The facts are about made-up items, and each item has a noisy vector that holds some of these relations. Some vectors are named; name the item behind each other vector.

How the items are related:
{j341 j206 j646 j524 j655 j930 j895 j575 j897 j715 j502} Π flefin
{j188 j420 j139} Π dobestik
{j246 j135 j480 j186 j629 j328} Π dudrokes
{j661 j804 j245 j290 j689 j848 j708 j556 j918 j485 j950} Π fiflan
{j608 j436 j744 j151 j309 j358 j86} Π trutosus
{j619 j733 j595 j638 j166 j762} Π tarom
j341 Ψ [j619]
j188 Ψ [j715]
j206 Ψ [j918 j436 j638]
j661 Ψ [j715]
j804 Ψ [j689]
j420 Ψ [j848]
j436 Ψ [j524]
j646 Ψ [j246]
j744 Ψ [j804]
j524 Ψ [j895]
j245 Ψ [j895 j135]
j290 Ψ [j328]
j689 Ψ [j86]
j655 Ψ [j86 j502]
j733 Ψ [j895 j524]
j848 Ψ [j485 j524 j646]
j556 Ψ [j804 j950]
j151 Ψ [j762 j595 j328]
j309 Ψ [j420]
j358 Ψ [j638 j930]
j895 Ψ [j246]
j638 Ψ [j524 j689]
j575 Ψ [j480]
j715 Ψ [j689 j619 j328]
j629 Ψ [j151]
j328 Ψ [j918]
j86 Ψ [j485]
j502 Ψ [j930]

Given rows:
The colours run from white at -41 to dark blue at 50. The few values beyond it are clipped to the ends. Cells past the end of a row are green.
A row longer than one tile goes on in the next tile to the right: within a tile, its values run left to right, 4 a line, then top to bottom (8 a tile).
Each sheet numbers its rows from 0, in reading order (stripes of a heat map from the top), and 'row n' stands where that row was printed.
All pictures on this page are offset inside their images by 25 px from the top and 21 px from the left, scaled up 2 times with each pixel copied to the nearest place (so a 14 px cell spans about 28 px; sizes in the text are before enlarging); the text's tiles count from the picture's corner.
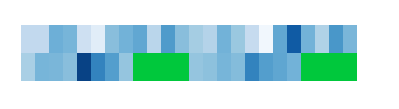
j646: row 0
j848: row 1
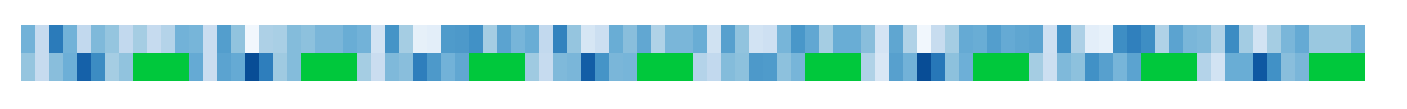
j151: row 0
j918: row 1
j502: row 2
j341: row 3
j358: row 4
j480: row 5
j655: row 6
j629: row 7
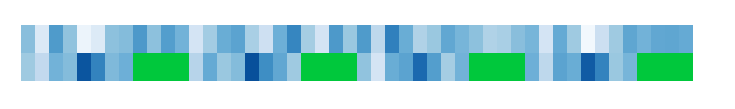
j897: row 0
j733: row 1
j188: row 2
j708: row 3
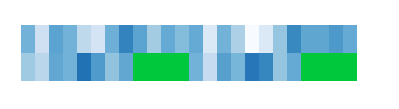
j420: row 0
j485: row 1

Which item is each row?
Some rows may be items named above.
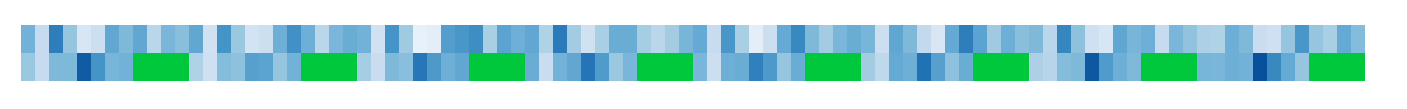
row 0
j341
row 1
j744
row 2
j502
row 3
j661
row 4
j556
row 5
j420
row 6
j206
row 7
j245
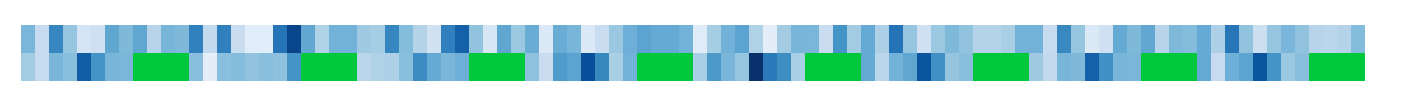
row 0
j341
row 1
j689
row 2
j638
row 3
j139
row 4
j895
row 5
j290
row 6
j341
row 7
j290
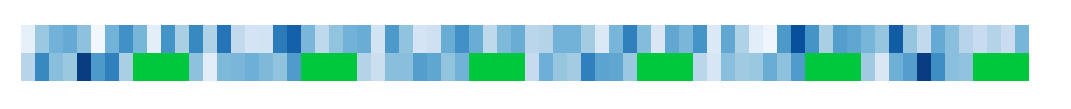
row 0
j524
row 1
j804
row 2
j744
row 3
j436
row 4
j86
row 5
j328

